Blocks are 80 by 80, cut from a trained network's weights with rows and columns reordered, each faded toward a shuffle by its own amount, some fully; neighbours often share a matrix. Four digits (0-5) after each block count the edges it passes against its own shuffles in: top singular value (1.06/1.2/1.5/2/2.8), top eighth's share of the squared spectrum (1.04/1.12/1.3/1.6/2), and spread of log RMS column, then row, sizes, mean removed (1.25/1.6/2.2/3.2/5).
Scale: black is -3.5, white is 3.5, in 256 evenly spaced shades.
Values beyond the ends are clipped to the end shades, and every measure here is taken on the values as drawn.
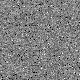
1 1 0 0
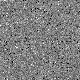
2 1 0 1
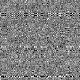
4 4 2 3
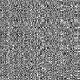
4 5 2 2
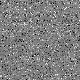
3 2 0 2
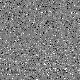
2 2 0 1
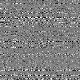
4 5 0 4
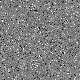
0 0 0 0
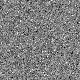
0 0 0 0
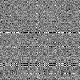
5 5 1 3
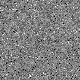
2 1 0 1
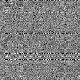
4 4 1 3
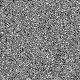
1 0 0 0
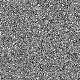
0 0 0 0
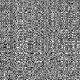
4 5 2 3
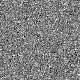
1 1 0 0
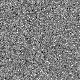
1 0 0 0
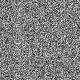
2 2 0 0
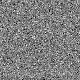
2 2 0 0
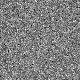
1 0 0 0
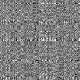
4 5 2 3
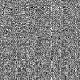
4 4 1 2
